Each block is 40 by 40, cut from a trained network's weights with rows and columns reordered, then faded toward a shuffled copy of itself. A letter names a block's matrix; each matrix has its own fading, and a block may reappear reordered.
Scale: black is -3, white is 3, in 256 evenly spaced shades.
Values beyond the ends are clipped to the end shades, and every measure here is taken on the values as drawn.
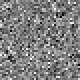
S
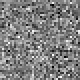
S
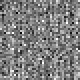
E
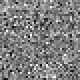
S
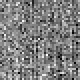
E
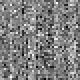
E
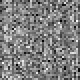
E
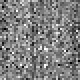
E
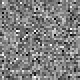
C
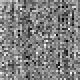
E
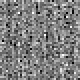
E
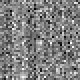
E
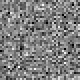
C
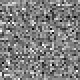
S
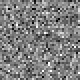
S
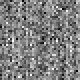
E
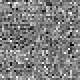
S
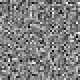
C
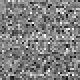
S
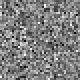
C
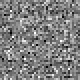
S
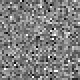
S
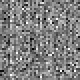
E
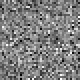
S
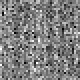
E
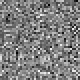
C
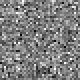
S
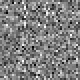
C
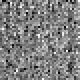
E
